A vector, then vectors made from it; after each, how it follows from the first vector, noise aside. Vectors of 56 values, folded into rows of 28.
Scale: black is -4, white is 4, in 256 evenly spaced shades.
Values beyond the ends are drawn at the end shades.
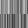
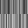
negated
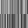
copied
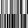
scaled up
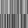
copied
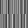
sign-scrambled
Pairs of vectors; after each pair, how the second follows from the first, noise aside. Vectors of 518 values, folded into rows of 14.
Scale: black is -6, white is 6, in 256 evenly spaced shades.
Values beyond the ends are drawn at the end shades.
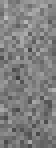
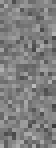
shuffled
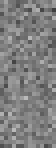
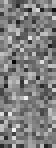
scaled up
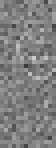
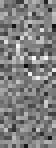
scaled up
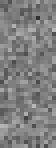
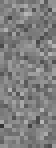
shuffled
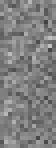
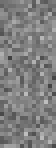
shuffled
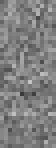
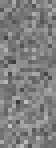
shuffled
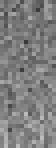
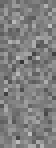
shuffled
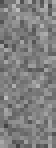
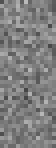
shuffled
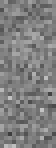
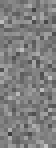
shuffled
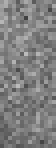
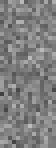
shuffled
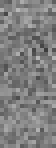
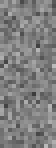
shuffled
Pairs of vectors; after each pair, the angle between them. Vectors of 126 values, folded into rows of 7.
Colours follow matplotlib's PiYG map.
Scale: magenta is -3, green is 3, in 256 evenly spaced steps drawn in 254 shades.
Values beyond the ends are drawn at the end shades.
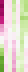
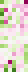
partly opposed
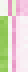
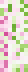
partly opposed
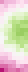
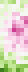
nearly opposite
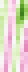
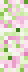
orthogonal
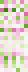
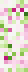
partly opposed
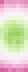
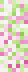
orthogonal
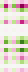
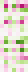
nearly parallel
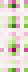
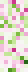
partly aligned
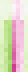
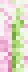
nearly opposite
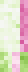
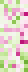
partly aligned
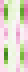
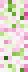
partly aligned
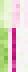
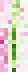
nearly opposite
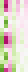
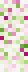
orthogonal
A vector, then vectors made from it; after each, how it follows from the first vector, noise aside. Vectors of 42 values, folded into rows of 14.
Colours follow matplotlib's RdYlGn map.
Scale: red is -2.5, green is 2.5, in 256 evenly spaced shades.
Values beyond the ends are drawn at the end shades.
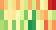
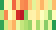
wrapped around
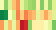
wrapped around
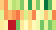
wrapped around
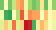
wrapped around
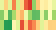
wrapped around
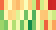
copied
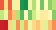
reversed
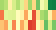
negated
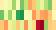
wrapped around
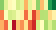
negated
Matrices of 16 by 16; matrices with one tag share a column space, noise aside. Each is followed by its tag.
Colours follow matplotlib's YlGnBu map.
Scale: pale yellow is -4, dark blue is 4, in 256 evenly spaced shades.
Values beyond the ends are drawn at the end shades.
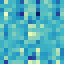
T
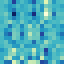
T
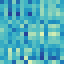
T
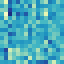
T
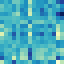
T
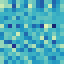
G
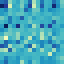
G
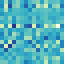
G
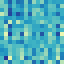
T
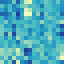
T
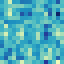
T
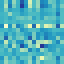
G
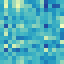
G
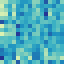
T
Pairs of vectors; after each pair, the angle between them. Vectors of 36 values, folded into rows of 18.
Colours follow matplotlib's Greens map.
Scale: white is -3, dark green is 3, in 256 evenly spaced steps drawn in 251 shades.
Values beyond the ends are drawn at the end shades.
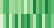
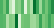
partly aligned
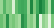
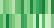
nearly parallel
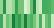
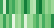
nearly opposite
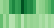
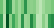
orthogonal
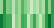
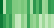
orthogonal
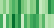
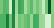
partly aligned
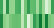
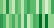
nearly parallel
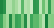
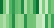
partly aligned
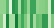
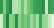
orthogonal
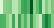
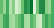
partly aligned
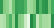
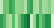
nearly opposite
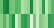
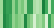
partly aligned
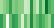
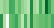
nearly parallel
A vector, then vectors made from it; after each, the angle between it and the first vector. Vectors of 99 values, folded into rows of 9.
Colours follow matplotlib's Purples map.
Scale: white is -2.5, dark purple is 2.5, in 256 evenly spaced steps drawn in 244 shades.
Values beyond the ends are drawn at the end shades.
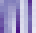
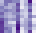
nearly parallel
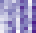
nearly opposite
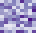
orthogonal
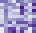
partly opposed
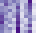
nearly parallel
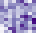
partly opposed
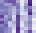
nearly parallel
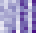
nearly opposite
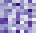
partly aligned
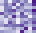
partly opposed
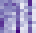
nearly parallel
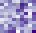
partly opposed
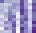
nearly opposite
